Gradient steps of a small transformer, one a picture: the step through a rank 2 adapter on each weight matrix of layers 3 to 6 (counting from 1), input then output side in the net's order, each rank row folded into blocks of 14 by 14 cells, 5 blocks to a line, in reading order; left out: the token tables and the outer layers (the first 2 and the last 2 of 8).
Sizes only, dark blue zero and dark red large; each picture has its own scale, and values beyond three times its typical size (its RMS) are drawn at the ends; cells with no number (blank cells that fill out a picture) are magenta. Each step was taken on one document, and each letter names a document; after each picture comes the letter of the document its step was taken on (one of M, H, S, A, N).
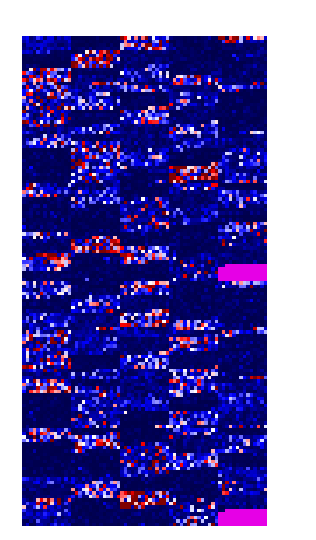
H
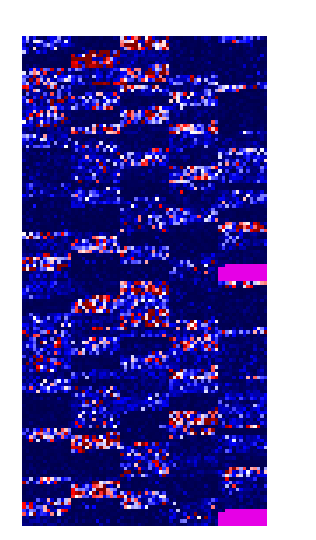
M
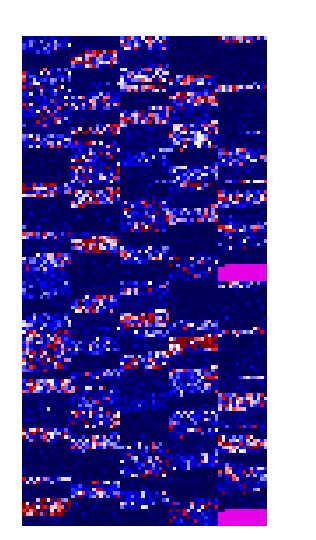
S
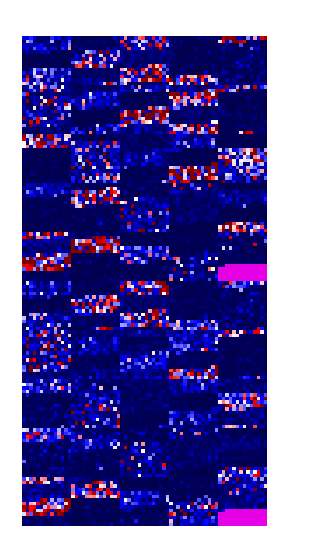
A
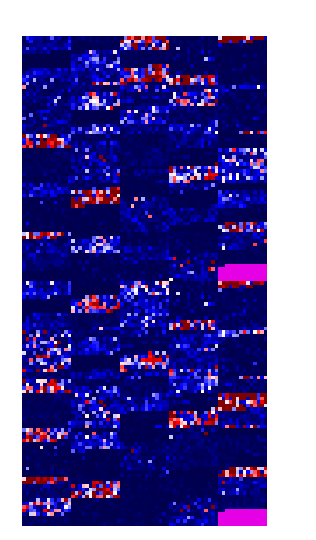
A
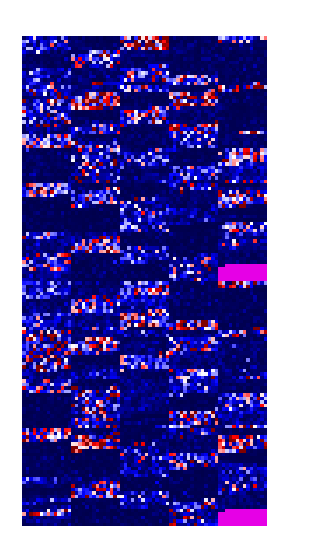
M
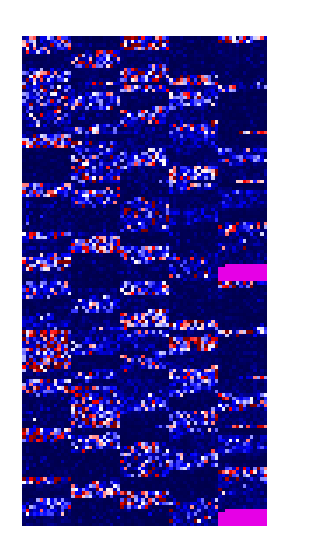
S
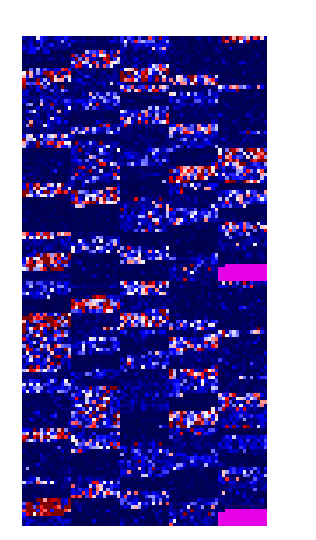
A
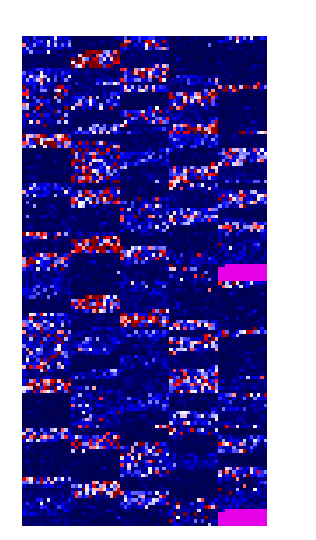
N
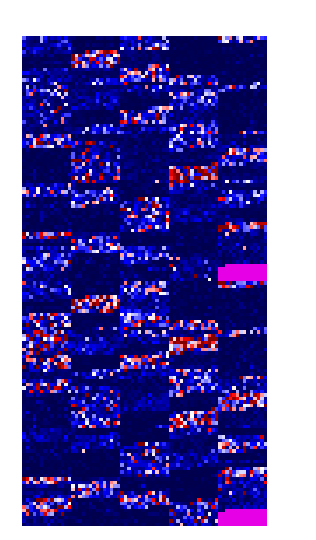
N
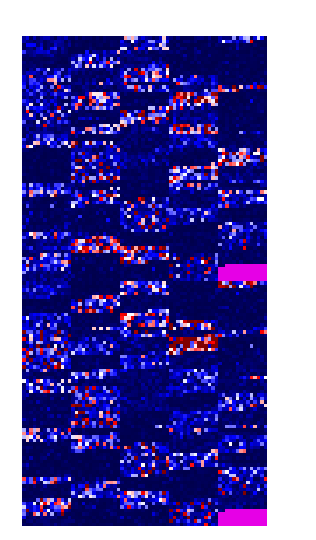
S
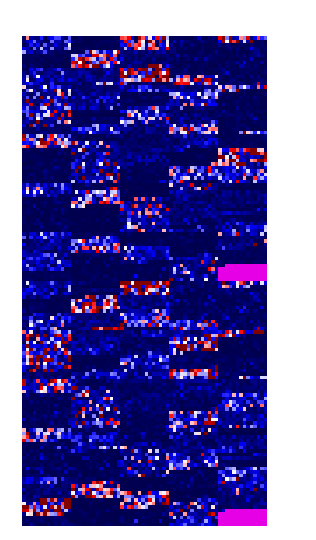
A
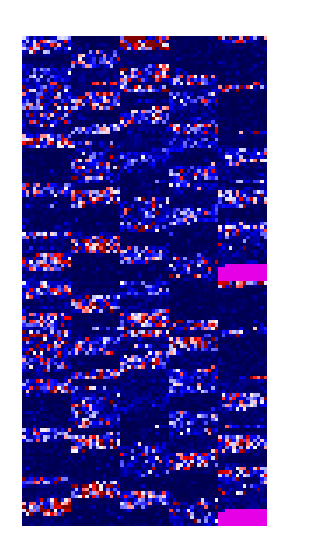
S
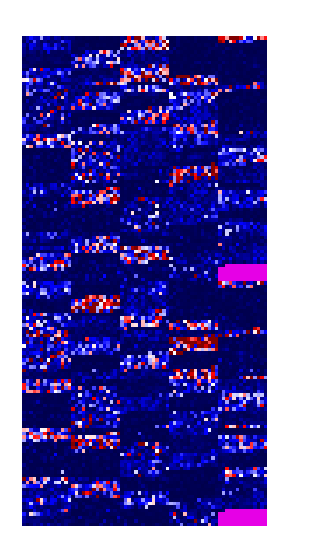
N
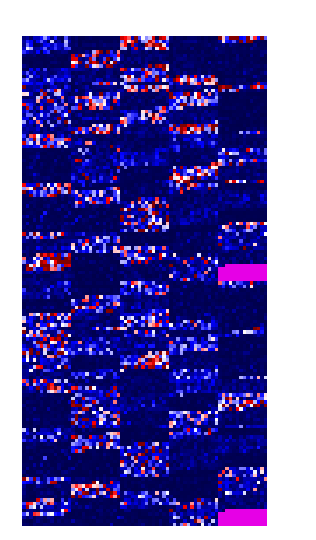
S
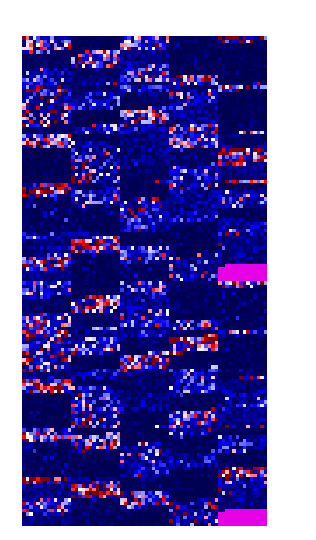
N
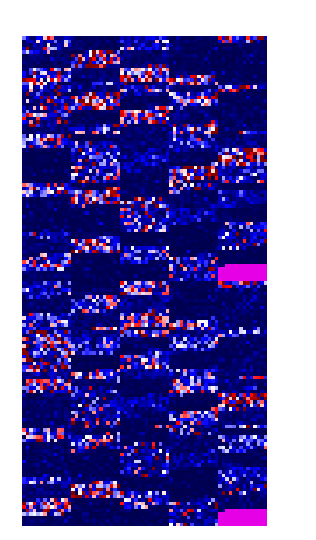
A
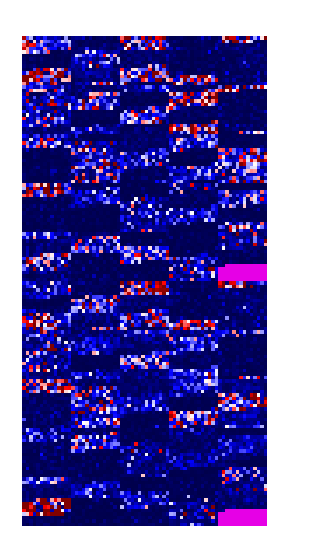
A
